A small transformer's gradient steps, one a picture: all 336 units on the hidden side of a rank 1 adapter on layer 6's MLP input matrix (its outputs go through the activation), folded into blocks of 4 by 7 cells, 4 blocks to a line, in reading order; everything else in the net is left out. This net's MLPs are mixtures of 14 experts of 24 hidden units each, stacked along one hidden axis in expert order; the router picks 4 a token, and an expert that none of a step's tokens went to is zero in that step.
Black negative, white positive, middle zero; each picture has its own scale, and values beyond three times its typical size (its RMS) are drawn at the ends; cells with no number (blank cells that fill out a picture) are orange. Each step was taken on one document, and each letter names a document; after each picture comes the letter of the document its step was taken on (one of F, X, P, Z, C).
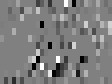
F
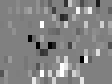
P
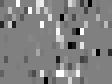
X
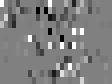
X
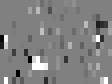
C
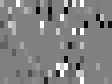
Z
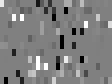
F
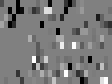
X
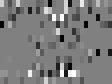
X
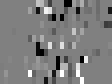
P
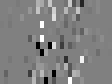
P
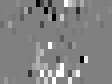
P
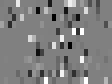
Z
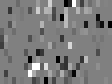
F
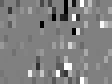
Z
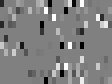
Z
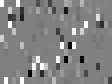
F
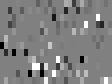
F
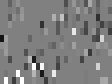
C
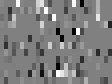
X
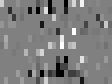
Z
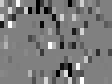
X
